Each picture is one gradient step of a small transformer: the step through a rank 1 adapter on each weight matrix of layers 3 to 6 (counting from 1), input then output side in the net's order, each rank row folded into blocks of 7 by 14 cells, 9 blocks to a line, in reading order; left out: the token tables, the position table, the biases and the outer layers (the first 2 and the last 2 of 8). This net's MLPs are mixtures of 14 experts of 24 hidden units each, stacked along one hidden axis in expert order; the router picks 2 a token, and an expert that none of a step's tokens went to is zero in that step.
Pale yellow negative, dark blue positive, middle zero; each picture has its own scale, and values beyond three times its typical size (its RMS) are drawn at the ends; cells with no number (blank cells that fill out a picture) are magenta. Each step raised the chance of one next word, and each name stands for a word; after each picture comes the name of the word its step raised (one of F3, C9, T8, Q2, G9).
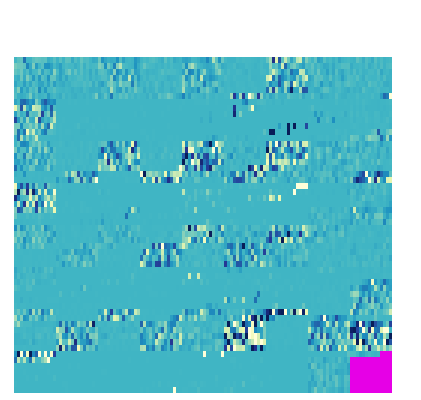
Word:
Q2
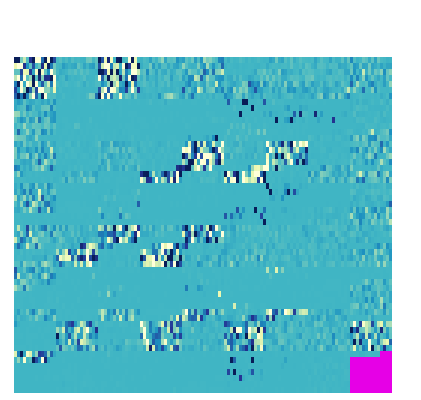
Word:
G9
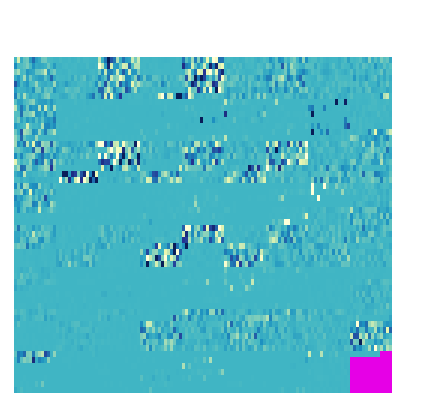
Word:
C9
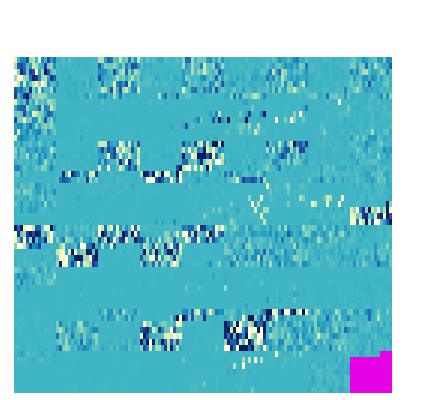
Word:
Q2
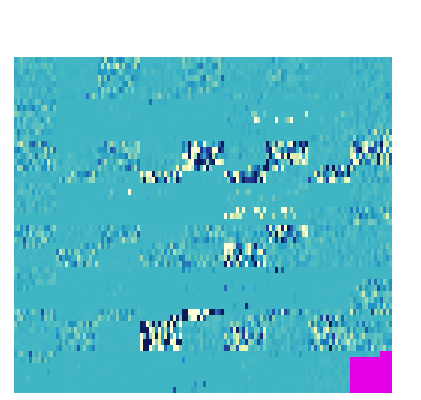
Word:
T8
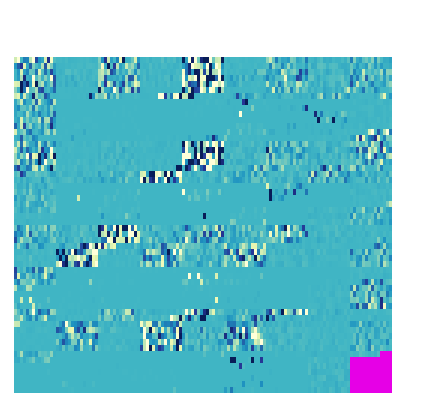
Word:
G9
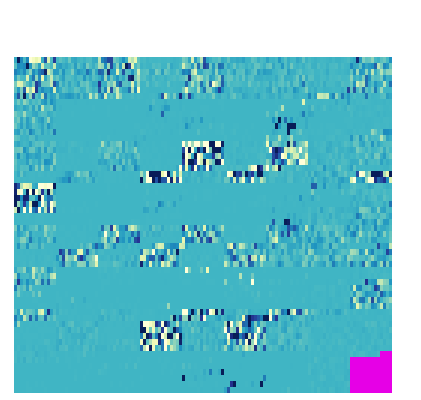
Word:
G9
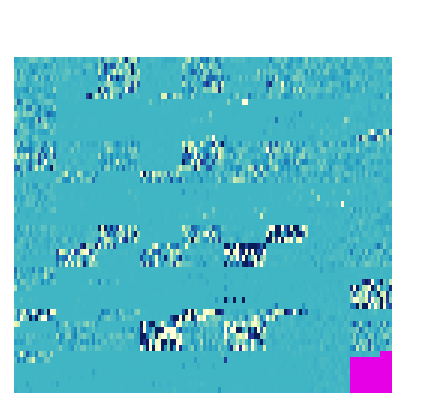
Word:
T8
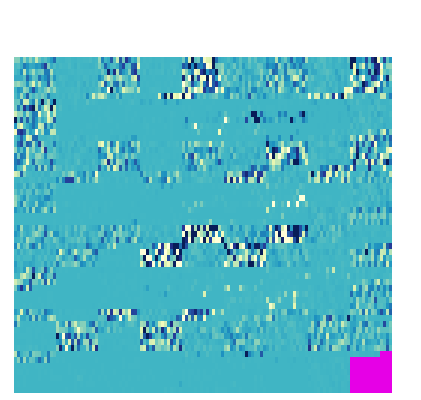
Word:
C9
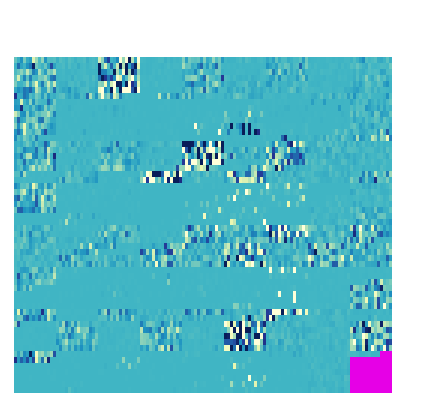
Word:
Q2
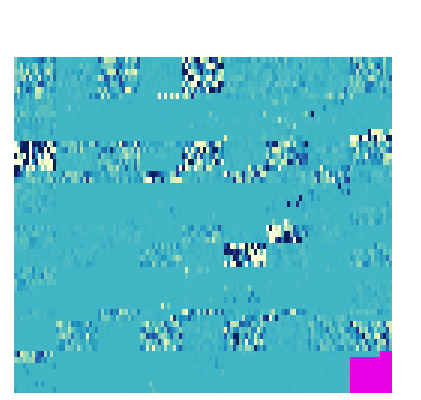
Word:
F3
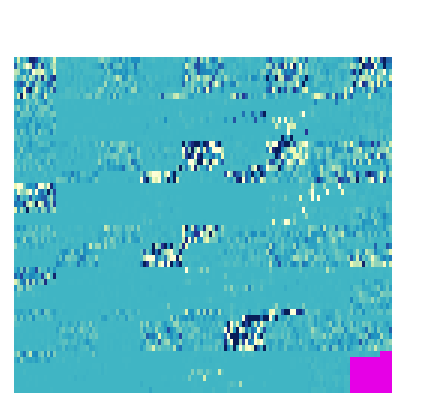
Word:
Q2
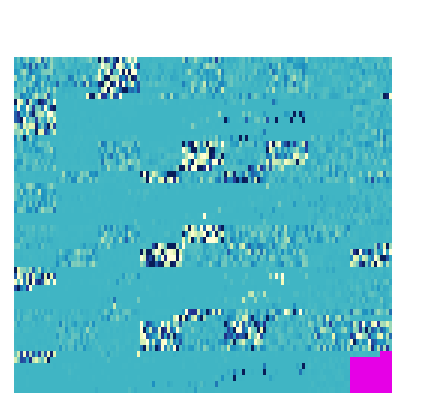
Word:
G9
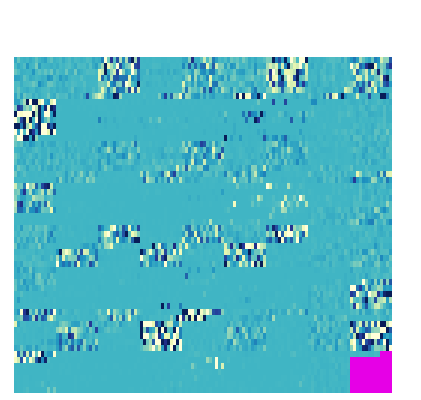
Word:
T8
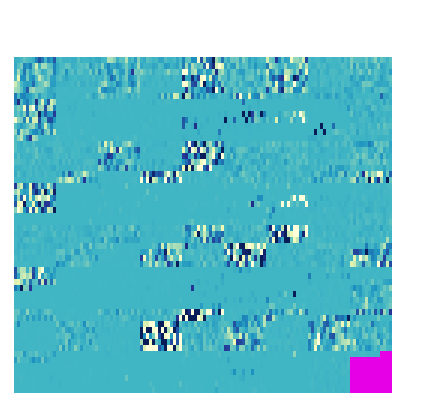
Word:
T8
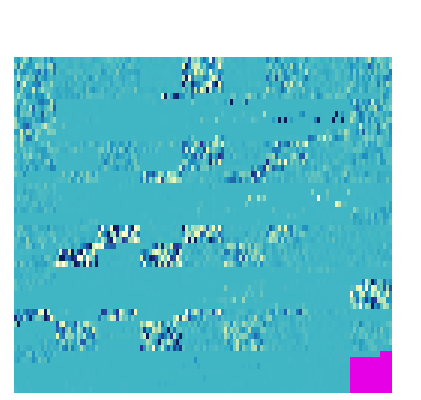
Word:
C9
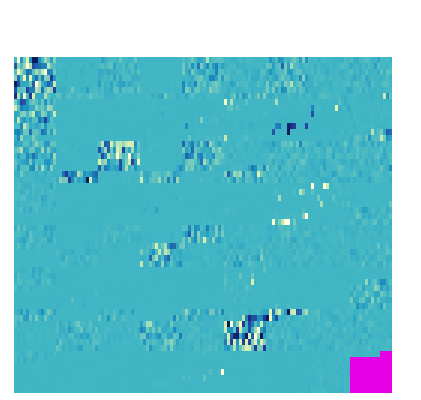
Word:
Q2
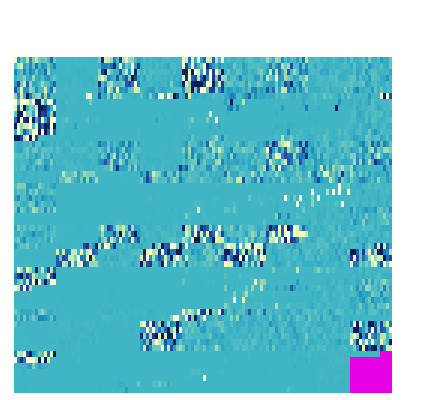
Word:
C9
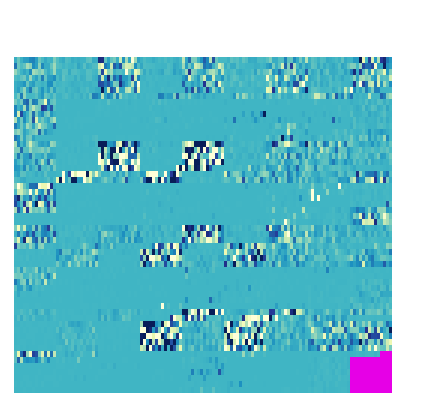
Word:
T8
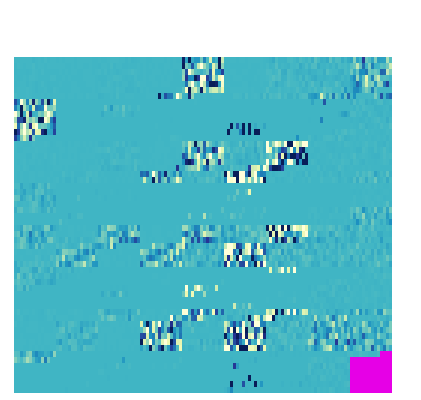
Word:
G9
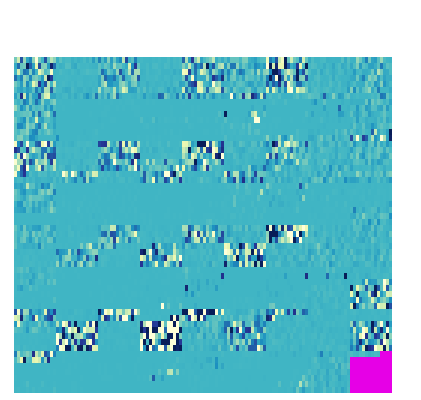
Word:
T8
